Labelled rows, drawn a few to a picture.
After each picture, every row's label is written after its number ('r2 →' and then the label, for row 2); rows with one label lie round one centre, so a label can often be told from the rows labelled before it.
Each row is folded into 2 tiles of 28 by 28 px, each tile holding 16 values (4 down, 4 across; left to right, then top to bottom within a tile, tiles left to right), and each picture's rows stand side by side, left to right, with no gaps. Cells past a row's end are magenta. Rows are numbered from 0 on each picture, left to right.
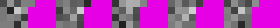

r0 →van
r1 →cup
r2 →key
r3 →cup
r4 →van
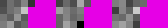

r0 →cup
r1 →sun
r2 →cup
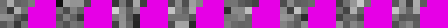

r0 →van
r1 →key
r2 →sun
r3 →sun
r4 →cup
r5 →van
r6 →key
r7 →sun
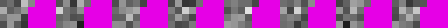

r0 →sun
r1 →sun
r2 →cup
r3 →van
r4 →cup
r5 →van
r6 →key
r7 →cup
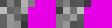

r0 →sun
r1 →cup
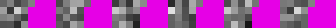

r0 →van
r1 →key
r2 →sun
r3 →sun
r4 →sun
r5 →van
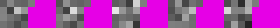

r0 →van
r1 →van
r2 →sun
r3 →cup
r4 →sun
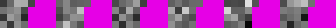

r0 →key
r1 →cup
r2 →key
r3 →van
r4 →sun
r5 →key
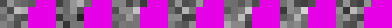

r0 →van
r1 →key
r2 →cup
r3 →van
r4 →cup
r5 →cup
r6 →van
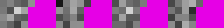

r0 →van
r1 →key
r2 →van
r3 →key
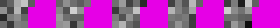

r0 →key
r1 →van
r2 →cup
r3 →sun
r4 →sun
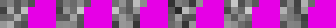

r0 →cup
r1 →cup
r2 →sun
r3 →van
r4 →cup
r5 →sun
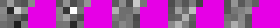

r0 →van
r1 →van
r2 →sun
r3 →cup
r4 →cup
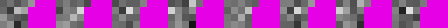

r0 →van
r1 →cup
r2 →van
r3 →sun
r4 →cup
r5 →van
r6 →sun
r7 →van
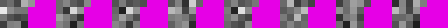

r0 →sun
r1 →van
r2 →van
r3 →sun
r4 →van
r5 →cup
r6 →key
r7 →sun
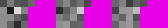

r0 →van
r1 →cup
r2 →cup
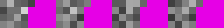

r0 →cup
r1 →van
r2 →key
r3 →key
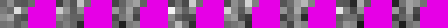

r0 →van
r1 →sun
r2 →key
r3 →sun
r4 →sun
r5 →key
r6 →sun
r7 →key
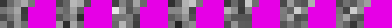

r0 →key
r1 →key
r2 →sun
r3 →key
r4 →sun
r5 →van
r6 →van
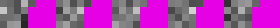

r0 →sun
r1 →cup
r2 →cup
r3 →cup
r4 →key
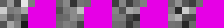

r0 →sun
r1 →cup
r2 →van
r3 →van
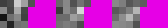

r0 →key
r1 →cup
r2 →cup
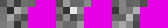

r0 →van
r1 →van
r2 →cup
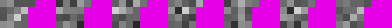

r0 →cup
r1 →sun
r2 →sun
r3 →van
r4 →key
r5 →van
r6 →cup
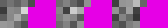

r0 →cup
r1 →van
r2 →key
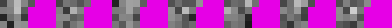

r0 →key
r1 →van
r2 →key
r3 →van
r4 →sun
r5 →key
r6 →van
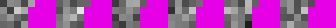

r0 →van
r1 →cup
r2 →key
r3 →cup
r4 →sun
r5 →cup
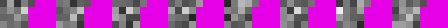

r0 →cup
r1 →cup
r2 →van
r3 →van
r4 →key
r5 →van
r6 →sun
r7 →cup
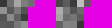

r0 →key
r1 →sun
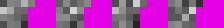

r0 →sun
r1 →van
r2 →sun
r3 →cup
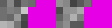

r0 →cup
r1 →cup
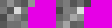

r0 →van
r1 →cup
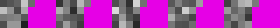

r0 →sun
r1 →sun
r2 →sun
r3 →van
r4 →key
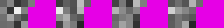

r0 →van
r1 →sun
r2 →sun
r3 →sun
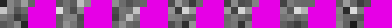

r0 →sun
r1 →sun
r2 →cup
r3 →van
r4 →van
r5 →van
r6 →van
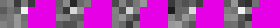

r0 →cup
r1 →van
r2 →van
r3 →cup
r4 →van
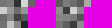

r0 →sun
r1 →van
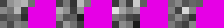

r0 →key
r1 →sun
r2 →sun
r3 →van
